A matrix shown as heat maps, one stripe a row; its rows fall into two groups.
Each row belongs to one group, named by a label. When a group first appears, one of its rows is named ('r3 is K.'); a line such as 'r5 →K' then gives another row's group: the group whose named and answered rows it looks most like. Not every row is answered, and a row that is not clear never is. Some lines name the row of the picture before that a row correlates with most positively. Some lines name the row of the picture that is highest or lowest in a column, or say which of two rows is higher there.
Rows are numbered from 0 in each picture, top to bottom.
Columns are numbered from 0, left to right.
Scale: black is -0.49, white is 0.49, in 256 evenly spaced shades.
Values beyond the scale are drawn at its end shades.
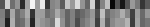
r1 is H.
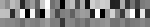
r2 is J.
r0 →J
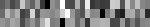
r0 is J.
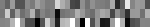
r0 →H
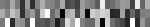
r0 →H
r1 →J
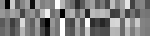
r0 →H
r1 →J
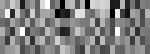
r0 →J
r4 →H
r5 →H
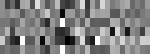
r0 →H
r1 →J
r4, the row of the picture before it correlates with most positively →3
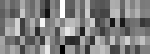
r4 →H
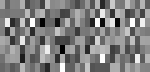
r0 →H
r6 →H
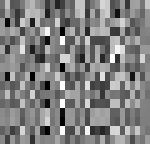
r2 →H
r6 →H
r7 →J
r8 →H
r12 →J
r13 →J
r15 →H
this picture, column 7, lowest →6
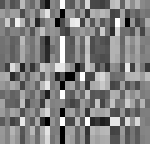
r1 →J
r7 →H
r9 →J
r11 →H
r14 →J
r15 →J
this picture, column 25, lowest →2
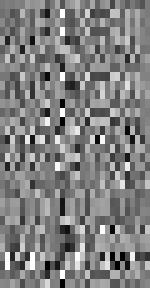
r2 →H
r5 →H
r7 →J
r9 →H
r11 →J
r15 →H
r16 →H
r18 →H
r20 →H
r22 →J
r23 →J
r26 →H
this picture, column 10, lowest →29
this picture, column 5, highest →15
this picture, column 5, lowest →28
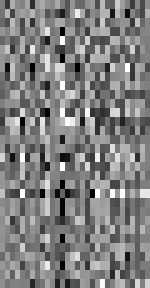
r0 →H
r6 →J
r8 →H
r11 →H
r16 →H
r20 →J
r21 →H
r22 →J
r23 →J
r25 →H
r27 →H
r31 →H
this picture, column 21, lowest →7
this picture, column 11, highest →7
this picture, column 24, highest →21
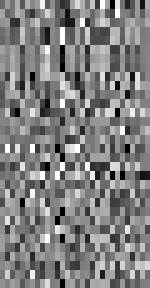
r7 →J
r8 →H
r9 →H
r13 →J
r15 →H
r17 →J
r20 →H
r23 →J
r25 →H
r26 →J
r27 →H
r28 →H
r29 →H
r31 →J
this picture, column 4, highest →18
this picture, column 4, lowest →22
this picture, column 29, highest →29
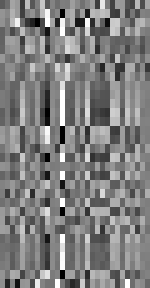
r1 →J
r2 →H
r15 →J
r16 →H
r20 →J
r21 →H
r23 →J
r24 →H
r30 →J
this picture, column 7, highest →31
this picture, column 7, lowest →2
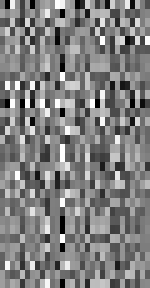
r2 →H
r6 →J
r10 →H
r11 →H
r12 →J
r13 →H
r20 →H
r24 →J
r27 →J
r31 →J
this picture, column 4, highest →15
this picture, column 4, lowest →11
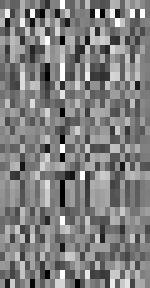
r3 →H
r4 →J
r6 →H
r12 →J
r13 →H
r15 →J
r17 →J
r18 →H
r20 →J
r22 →J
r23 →H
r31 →H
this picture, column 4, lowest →18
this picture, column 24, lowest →18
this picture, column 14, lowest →19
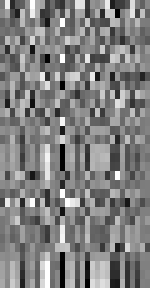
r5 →H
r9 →J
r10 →H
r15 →H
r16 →J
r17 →J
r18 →J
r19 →H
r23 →J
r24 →H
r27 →H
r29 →J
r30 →J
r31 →J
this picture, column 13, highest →22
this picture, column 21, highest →0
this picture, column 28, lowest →8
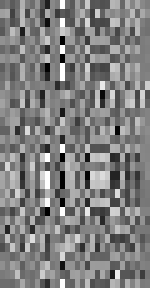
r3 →H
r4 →J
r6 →J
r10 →H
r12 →J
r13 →H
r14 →H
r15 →J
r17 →J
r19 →J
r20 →J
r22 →J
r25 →H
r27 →H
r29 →J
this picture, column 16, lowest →27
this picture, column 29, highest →9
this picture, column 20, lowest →10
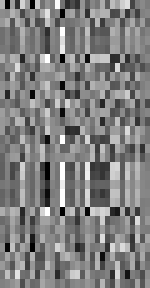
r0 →H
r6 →J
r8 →H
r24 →H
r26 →H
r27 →H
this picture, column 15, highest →30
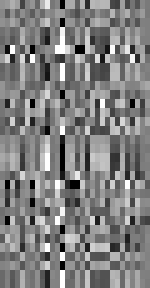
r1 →H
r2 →J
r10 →J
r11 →H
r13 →H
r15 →J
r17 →J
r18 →J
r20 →H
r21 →H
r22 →H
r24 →H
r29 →J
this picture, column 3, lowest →20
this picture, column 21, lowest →5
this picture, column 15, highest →19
